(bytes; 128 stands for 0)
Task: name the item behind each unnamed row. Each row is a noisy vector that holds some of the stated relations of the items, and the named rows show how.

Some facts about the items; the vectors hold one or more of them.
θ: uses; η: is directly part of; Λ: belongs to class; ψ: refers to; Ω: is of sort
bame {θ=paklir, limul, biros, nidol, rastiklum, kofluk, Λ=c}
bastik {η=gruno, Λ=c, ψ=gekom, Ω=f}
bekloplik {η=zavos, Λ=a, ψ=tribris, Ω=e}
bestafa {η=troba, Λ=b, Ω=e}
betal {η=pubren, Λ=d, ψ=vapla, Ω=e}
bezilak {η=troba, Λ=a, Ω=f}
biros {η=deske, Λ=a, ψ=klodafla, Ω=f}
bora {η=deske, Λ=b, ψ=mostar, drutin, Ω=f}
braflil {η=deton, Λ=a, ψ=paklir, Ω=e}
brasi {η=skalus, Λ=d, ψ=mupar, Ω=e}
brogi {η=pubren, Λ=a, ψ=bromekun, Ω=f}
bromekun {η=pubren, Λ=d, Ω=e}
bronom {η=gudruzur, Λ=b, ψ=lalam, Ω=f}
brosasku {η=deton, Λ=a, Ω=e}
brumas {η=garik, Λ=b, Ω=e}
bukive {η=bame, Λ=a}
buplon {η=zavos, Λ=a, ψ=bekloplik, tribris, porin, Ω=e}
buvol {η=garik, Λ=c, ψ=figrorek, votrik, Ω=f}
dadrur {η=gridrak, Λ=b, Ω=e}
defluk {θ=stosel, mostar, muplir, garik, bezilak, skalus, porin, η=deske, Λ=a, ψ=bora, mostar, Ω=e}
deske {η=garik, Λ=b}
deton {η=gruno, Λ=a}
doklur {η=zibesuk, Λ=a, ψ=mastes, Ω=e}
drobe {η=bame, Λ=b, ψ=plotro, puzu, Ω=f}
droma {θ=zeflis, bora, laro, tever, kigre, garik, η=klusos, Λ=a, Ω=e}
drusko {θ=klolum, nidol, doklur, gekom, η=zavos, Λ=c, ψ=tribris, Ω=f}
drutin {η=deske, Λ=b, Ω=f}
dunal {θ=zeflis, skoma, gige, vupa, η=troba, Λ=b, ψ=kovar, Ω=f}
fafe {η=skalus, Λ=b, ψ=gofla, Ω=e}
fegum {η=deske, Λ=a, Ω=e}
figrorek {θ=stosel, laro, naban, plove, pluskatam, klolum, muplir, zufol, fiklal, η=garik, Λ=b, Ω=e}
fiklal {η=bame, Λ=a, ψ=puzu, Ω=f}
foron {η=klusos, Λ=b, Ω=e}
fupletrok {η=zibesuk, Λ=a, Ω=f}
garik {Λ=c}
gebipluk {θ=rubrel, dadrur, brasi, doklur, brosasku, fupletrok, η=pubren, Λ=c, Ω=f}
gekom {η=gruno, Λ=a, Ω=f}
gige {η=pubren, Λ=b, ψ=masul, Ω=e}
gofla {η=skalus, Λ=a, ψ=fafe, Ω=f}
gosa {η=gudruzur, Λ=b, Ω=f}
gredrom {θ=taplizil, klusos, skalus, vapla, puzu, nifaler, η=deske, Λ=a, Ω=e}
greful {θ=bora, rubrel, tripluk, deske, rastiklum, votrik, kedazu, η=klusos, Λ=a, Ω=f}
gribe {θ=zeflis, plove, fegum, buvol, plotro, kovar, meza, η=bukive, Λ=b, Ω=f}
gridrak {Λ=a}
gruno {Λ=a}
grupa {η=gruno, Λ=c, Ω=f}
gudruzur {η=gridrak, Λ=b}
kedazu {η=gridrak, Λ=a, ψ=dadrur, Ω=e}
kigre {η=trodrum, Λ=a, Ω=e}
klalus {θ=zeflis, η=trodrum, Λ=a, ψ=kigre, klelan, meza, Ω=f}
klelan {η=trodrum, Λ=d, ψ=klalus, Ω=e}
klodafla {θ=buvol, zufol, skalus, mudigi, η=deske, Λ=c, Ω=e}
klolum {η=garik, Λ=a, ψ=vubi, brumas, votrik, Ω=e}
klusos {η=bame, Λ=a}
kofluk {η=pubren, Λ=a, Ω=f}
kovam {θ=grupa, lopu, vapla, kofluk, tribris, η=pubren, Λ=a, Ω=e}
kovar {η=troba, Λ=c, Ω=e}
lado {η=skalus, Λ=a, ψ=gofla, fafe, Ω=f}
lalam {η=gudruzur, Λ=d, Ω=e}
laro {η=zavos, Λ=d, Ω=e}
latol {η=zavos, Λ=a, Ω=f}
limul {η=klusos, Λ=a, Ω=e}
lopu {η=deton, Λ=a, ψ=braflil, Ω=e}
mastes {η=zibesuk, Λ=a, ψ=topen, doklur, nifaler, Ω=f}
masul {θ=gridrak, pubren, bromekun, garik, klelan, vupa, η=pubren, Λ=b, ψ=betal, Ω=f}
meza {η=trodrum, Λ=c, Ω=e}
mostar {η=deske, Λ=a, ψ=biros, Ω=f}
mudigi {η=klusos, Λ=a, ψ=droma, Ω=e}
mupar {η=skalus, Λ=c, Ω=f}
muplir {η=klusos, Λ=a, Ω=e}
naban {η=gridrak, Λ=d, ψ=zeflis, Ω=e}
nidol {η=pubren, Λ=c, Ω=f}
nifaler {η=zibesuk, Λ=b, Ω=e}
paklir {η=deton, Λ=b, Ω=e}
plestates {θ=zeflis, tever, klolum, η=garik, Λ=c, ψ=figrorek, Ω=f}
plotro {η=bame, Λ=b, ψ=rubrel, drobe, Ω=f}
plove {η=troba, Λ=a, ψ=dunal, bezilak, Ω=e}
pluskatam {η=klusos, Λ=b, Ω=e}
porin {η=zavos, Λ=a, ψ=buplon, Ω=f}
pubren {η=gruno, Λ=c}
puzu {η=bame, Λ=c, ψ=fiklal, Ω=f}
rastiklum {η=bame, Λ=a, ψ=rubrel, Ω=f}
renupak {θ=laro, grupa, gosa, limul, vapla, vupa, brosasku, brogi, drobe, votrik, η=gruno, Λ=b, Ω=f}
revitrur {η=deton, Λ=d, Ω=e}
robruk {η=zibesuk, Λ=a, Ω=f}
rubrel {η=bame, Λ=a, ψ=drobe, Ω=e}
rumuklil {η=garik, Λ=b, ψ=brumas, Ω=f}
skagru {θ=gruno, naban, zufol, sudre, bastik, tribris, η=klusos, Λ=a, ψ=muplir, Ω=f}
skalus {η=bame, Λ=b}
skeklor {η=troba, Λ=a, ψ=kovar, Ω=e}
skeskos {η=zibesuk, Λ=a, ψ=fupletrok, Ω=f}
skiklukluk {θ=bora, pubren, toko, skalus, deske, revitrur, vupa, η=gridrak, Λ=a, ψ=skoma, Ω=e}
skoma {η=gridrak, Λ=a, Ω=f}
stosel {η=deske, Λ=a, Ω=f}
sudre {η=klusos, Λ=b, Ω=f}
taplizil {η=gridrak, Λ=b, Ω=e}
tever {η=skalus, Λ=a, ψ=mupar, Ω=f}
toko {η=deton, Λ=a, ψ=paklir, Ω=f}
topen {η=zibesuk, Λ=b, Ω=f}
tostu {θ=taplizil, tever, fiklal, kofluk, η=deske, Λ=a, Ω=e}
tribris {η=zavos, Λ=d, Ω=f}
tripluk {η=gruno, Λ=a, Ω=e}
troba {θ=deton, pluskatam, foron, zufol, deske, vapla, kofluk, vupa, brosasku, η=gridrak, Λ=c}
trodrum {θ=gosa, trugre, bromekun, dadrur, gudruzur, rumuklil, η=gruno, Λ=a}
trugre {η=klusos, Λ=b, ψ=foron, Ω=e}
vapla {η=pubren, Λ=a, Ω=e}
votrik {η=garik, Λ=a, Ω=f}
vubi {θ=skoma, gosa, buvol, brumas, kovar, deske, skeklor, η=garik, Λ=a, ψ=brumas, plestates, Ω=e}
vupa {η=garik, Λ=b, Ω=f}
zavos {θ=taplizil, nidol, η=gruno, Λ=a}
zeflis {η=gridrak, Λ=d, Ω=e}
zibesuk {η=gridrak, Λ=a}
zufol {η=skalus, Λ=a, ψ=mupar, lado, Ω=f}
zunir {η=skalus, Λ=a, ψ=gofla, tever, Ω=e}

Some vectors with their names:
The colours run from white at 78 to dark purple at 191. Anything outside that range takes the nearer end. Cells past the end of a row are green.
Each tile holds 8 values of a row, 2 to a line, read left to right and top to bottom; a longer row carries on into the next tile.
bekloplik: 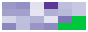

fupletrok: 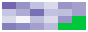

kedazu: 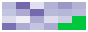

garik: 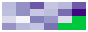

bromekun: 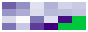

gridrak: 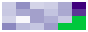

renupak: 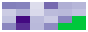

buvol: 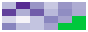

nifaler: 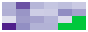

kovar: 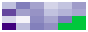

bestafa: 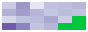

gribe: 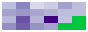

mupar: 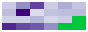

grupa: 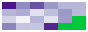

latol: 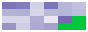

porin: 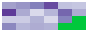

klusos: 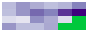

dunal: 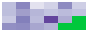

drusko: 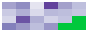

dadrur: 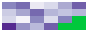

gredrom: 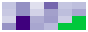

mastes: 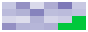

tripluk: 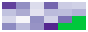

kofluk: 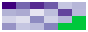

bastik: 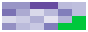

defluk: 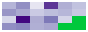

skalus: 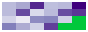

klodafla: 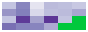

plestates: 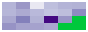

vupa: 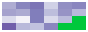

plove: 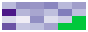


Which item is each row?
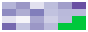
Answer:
skeklor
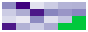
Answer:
limul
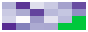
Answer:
rubrel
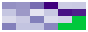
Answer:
gruno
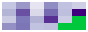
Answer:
troba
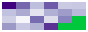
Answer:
brosasku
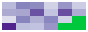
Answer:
sudre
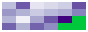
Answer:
brumas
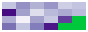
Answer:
meza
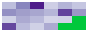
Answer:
fiklal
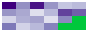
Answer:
tribris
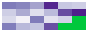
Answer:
deton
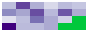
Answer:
pluskatam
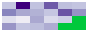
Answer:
klolum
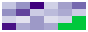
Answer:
tever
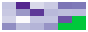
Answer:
rumuklil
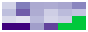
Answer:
fafe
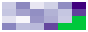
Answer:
gudruzur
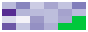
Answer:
fegum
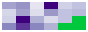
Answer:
kovam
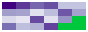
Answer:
vapla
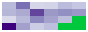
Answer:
foron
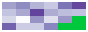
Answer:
gosa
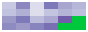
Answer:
masul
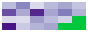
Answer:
mudigi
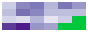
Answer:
lado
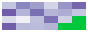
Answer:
plotro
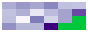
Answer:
pubren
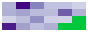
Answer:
taplizil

